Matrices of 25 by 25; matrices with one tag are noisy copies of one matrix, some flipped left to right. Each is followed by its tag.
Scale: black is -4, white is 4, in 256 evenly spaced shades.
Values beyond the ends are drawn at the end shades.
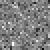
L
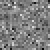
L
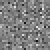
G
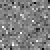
L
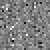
G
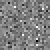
G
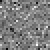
L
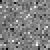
L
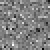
L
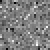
L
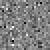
G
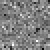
L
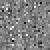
G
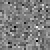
G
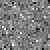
L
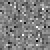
G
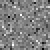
L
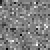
L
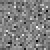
G
